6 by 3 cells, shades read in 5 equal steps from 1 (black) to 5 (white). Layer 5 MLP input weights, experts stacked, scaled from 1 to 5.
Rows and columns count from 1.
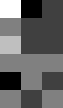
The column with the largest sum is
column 1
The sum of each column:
19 13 14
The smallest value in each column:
1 1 2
